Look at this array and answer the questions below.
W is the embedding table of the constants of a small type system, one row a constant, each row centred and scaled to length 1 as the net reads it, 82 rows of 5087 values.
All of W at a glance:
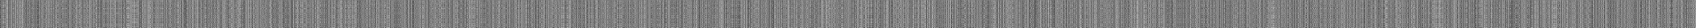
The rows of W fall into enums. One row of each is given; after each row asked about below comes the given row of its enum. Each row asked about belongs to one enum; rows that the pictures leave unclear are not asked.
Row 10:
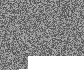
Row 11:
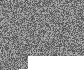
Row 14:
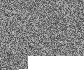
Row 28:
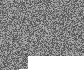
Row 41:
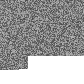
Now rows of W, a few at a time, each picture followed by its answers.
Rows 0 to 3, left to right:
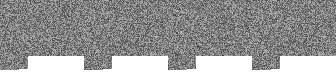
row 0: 10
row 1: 41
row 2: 14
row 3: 41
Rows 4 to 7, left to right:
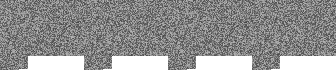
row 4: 41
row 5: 28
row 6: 41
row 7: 28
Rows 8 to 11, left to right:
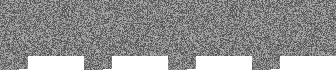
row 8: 10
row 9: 41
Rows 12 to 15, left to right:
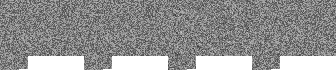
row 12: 10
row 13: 10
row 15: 28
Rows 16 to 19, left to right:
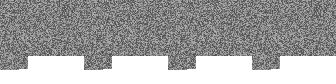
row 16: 10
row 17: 28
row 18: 28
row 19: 10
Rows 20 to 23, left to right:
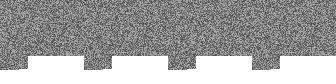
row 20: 41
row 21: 11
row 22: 28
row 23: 11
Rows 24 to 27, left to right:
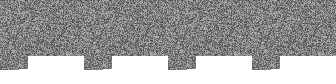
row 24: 41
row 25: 41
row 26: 41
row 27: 41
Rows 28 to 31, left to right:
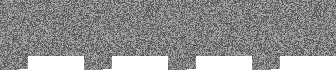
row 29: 10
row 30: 11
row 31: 10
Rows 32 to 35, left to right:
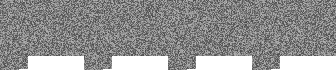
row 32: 28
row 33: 10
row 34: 41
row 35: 28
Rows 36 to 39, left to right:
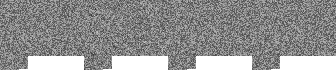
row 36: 10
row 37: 14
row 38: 28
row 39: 28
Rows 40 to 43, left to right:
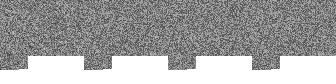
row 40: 14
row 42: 10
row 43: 41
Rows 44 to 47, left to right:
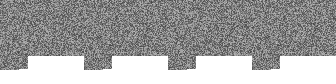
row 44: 28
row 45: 11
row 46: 41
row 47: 11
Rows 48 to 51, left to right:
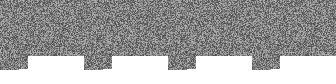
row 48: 11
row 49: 28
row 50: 28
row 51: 11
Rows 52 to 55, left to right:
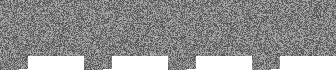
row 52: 11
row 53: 41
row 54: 11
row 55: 10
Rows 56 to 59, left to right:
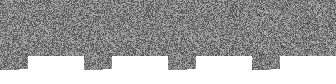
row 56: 28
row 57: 10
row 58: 10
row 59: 14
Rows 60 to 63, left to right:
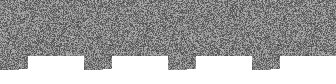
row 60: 41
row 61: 11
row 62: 10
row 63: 11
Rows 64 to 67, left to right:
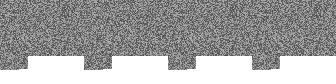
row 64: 10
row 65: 28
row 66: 10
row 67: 10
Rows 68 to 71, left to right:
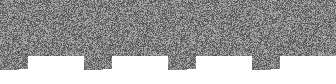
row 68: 28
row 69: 11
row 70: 28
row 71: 41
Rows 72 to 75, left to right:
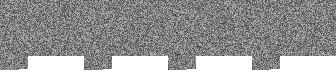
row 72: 10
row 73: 41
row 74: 14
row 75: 11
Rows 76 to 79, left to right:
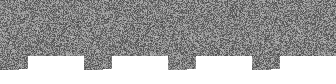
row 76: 41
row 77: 41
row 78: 10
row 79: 28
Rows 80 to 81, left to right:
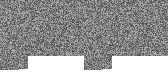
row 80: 41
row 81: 11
